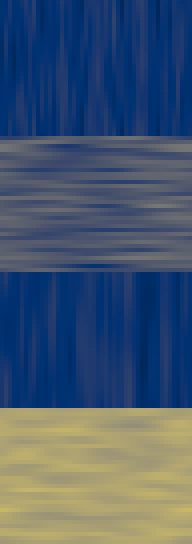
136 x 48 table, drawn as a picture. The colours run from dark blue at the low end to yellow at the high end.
The table splits into 4 rows of 1 panel. Panel 1,1: very low, streaked downward, faint in contrast. Panel 2,1: low, streaked across. Panel 3,1: very low, streaked downward, faint in contrast. Panel 4,1: high, streaked across, faint in contrast.
